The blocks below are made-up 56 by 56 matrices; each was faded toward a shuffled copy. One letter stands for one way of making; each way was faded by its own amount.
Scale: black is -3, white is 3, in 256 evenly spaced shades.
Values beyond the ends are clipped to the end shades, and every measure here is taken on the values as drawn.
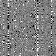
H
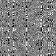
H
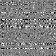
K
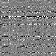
K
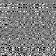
K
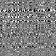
K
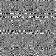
K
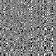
H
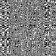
H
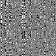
H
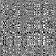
H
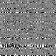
K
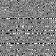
K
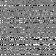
K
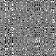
H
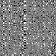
H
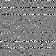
K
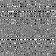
K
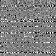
K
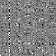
H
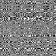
K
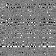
K
